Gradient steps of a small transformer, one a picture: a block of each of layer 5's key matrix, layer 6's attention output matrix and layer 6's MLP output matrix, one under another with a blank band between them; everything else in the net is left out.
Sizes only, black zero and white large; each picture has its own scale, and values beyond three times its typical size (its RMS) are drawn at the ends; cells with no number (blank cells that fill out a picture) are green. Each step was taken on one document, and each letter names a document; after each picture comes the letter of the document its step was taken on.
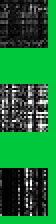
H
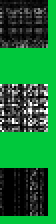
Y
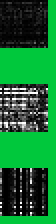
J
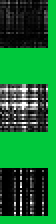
J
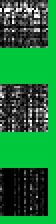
Y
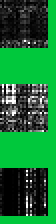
H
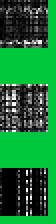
H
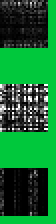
Y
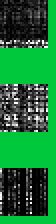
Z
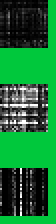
J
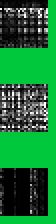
Y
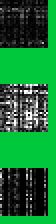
Z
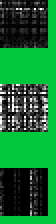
Y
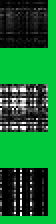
J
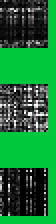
Z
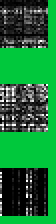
H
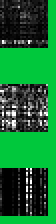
H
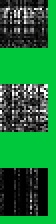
Y
